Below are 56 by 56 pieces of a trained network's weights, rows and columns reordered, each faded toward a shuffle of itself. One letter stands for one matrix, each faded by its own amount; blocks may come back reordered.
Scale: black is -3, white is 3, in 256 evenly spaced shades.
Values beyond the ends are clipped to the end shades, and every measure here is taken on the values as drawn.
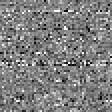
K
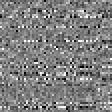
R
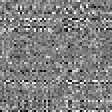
R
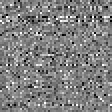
K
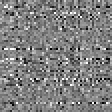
R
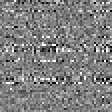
R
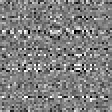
R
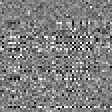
R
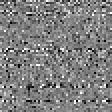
K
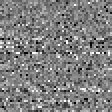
K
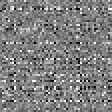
R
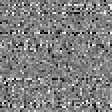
K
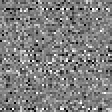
K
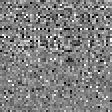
K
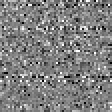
K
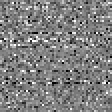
K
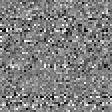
K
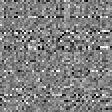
R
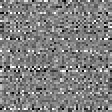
R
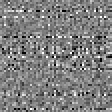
R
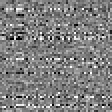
R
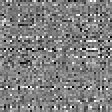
R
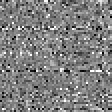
K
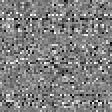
K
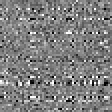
R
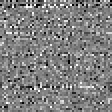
K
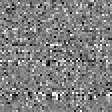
K
